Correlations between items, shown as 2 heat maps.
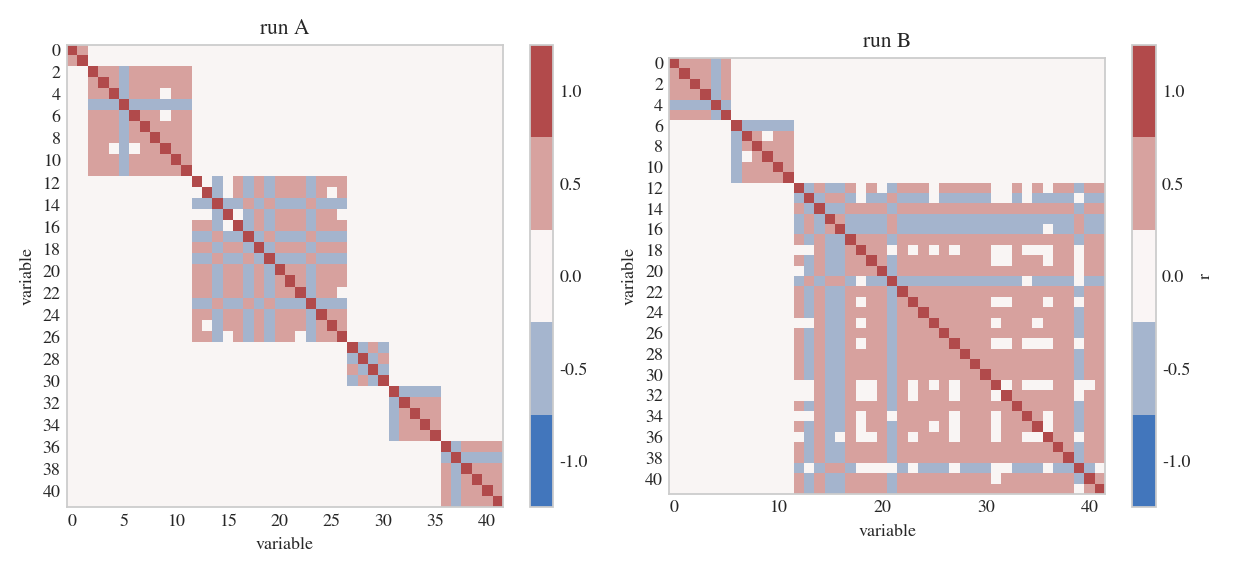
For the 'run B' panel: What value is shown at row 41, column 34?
0.5
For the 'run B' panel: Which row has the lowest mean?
15
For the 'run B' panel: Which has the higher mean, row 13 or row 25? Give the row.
25
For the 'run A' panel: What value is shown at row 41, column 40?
0.5
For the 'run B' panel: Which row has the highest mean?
41
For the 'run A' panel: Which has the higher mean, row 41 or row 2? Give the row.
2
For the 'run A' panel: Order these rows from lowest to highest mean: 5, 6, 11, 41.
5, 41, 6, 11
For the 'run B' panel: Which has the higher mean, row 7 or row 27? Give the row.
27
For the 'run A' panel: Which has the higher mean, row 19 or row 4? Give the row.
4
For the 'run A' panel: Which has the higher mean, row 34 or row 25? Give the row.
25
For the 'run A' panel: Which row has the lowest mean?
5
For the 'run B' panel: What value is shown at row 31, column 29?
0.5
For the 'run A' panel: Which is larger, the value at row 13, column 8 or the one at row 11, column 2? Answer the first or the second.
the second
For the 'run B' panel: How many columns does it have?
42
